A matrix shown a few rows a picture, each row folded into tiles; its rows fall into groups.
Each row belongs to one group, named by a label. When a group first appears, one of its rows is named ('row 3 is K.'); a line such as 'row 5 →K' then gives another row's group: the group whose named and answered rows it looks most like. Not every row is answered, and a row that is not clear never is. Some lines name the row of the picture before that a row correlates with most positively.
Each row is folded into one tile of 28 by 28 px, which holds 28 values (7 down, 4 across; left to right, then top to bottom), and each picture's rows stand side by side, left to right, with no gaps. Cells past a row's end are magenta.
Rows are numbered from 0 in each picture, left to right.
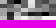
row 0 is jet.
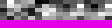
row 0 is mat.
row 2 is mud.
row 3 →mud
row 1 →jet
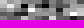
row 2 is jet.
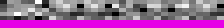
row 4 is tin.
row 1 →mat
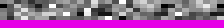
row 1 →mud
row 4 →mat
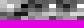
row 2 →mud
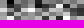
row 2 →tin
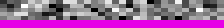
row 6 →mat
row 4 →mat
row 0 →mud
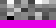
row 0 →mat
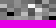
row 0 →tin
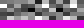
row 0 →tin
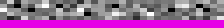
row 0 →mat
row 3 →tin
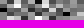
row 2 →tin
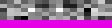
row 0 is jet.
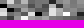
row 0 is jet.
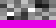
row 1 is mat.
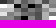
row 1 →jet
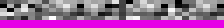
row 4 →jet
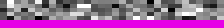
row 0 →mat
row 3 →tin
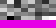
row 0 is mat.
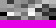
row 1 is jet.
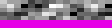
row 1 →mud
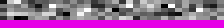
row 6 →tin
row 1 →mud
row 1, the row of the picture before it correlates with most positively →1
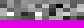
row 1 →tin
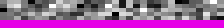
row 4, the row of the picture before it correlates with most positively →1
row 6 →jet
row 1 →mud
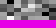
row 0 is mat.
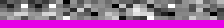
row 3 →tin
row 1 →mud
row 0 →mud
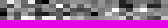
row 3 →tin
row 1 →jet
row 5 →mat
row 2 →tin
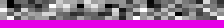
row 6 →tin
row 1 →mud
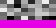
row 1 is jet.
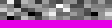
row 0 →mat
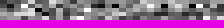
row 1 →jet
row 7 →tin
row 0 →mud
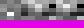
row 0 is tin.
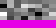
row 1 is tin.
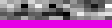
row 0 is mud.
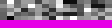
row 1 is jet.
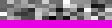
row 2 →mat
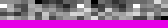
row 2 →mud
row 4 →mud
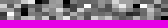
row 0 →tin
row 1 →jet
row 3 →tin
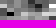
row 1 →mud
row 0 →tin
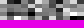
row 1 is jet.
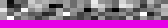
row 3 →mat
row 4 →mat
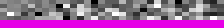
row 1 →tin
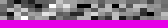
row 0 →jet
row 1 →mud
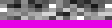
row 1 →mud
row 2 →jet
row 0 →mat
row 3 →mud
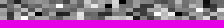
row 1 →tin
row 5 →jet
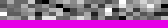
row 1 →jet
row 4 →mat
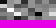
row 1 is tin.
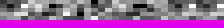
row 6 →mud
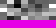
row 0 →mat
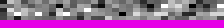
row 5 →mud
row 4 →tin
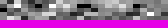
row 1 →mud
